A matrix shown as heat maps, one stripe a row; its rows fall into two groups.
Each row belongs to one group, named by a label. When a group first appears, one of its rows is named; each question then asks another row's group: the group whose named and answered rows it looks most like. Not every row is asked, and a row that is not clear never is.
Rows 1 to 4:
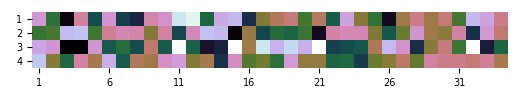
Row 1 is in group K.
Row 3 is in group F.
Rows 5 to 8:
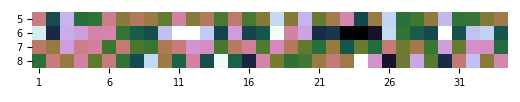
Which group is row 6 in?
K
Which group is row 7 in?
K
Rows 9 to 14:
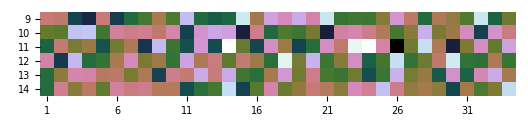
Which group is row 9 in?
F
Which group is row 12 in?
K
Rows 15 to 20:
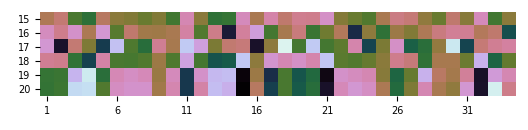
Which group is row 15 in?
F
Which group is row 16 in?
K
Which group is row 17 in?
K
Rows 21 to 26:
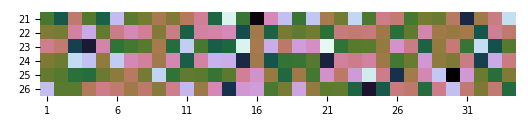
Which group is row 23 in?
F
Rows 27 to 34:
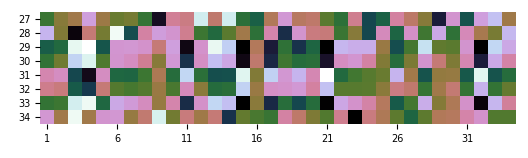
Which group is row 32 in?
F
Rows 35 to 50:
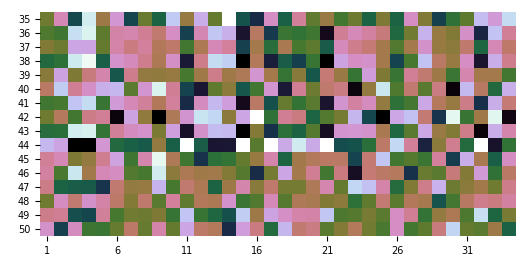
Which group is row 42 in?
K
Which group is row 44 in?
F
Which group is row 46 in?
K
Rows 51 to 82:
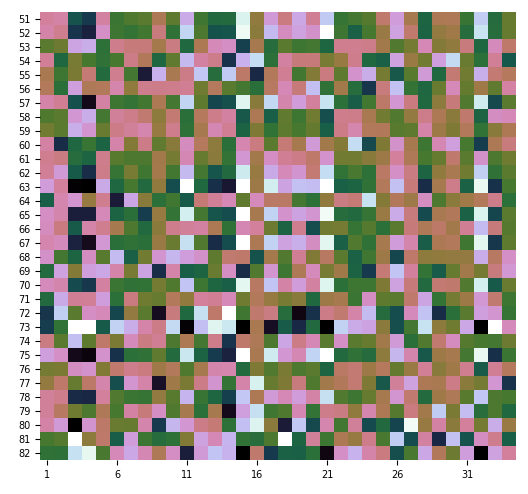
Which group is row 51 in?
F
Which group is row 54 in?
K
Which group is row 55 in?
K
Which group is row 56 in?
K
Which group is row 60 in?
K
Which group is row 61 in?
F
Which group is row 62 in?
F
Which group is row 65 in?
F
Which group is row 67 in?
F
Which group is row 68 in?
K
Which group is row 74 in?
K
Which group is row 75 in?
F
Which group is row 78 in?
F
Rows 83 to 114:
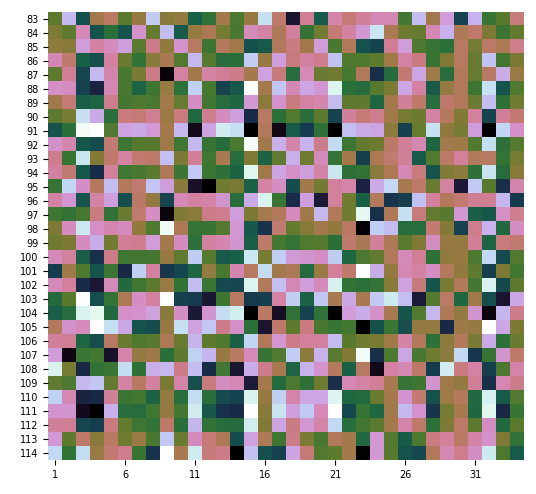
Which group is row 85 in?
K
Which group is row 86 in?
F
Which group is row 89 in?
F
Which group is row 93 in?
K
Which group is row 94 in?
F
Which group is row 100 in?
F
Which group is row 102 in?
F
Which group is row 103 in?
K
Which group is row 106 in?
F
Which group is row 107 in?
K
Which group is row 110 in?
F
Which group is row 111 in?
F
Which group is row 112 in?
F
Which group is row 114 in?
K
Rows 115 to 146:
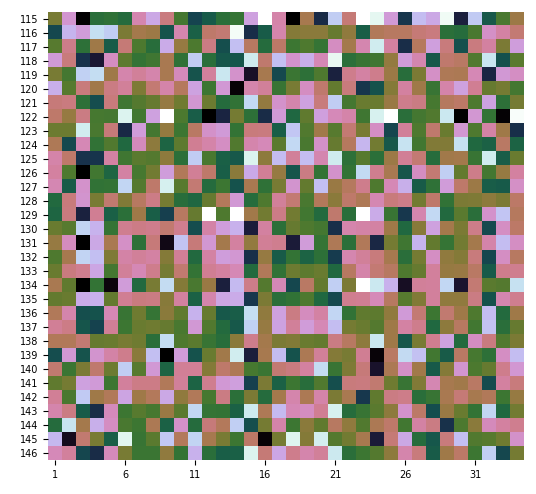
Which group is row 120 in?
K
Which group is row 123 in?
K
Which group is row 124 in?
K
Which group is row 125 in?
F
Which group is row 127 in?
K
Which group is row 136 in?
F
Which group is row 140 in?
K
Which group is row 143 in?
F
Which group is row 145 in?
K
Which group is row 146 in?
F
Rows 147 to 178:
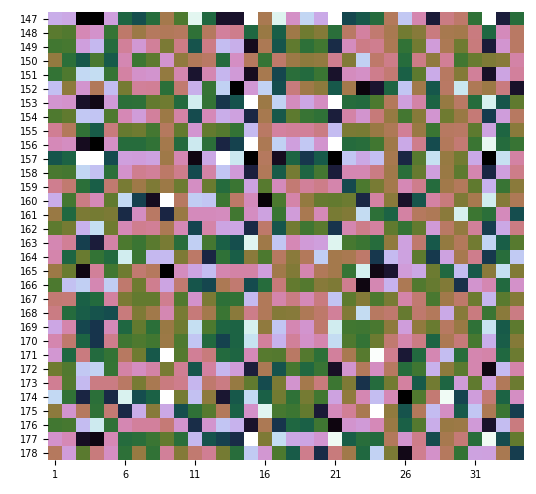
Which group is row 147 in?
F
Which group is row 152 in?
K
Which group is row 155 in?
F
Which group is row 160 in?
K
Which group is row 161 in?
K
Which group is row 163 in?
F
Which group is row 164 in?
K
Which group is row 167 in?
F
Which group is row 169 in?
F
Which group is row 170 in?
F
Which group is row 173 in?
K
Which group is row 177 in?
F
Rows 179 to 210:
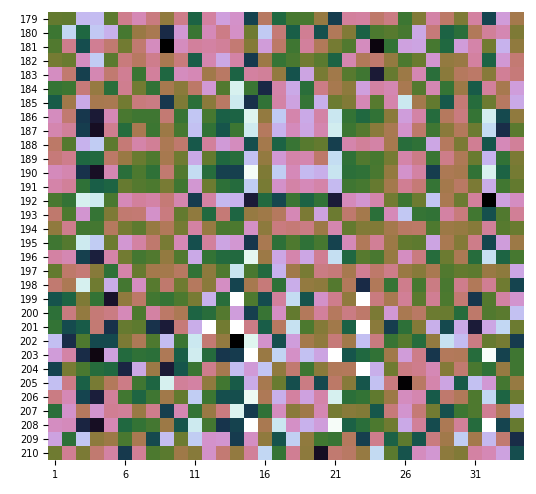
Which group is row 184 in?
K
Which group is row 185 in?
K
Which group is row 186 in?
F
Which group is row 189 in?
F
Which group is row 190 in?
F
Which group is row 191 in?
F
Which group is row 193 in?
K
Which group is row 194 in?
F
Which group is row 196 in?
F
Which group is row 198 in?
K
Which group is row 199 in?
K
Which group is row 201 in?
K
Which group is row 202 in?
K
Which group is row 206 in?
F
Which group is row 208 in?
F
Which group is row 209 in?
K
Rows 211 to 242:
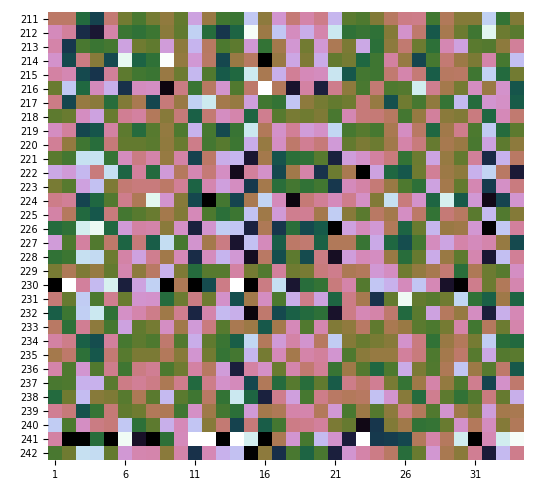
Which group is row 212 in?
F
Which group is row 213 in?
K
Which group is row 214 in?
K
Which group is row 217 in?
K
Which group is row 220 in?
F
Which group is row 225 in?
F
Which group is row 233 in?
K
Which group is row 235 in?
F
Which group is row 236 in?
K
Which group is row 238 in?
K
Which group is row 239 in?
F
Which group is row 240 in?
K
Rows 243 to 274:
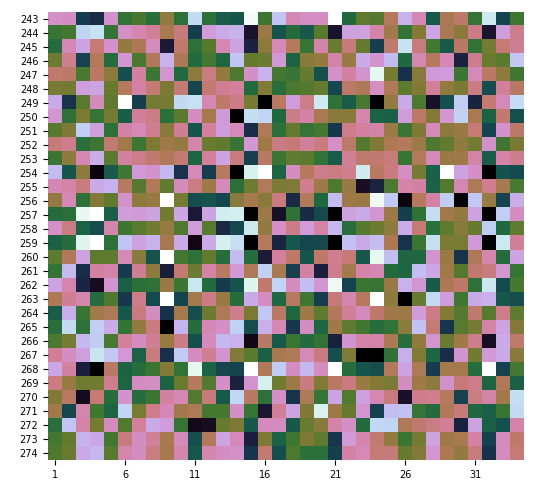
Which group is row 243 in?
F
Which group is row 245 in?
K
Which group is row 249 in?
K
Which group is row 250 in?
K
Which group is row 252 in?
F
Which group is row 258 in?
F
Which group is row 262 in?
F
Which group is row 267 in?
K
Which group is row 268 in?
F
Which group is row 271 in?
K
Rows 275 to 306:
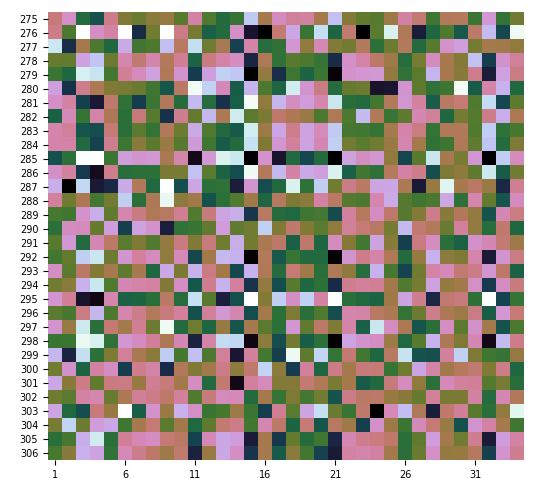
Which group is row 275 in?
F
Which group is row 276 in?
K
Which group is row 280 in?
K
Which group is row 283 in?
F
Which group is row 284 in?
F
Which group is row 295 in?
F
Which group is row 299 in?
K
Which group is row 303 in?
K
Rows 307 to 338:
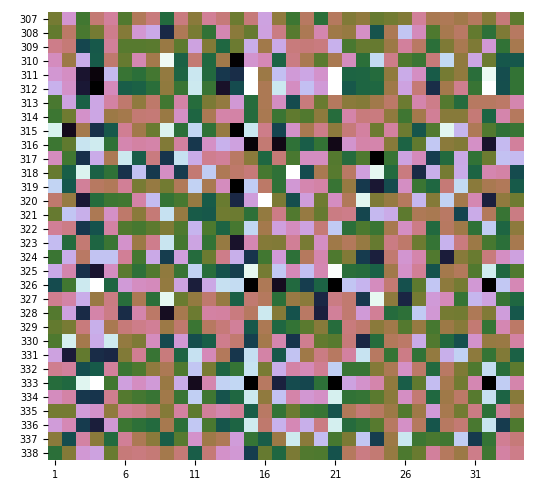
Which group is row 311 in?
F
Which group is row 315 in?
K
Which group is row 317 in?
K
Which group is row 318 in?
K
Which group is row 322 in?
F
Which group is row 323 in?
K
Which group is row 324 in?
K
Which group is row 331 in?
K
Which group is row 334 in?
F
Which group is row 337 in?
K
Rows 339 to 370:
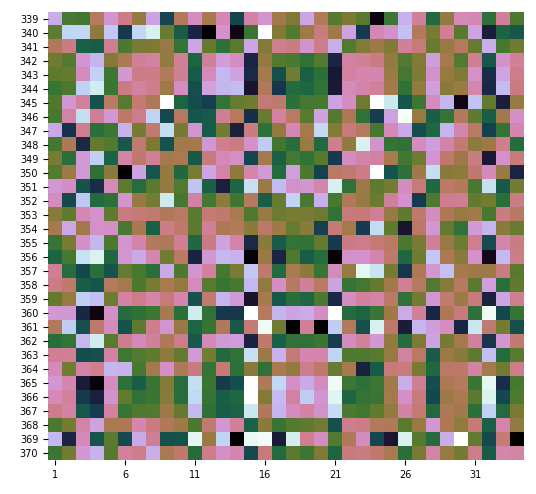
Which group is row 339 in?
K
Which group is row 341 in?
F
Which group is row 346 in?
K
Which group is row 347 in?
K
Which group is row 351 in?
F
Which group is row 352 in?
K
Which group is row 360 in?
F
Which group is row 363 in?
F
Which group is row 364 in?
K
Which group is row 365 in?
F
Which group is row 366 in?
F
